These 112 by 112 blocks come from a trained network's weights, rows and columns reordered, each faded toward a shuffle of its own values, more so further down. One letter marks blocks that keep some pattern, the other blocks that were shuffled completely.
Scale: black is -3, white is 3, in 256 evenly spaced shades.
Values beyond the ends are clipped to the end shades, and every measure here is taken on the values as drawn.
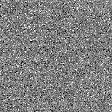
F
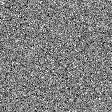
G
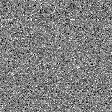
F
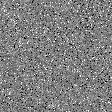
G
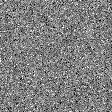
G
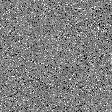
F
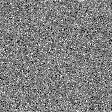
G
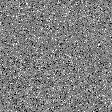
F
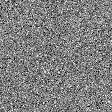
G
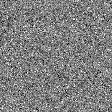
F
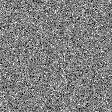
G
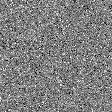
G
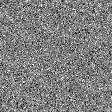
G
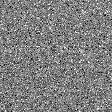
F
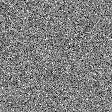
G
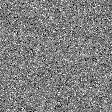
G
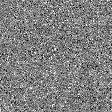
F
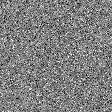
G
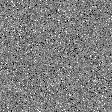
G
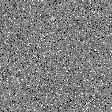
G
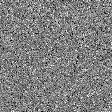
F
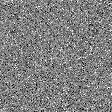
F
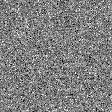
F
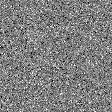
G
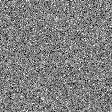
F
